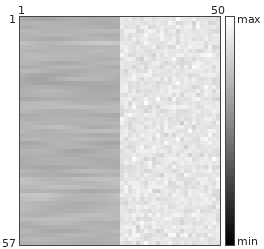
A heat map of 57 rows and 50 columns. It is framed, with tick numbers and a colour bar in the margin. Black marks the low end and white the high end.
The table splits into one row of 2 panels. Panel 1,1: high, streaked across, faint in contrast. Panel 1,2: very high, fine-grained, faint in contrast.
